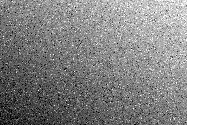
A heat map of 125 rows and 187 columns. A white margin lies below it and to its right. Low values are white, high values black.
Mirror symmetry: none. Odd rows or columns: none. Grain: fine. Ninth with the highest average: bottom left. Slope: up to the bottom left. Average level on the scale: 50%. Ninth with the lowest average: top right.
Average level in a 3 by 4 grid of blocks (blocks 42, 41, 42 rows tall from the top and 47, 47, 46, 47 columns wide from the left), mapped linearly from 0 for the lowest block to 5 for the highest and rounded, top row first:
3 2 1 0 / 4 3 2 1 / 5 4 3 2
